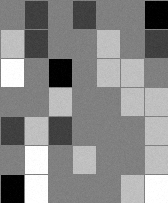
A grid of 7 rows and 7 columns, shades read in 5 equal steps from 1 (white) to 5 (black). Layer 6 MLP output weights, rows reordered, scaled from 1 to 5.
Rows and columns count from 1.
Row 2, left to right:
2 4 3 3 2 3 4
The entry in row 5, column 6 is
3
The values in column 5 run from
2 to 3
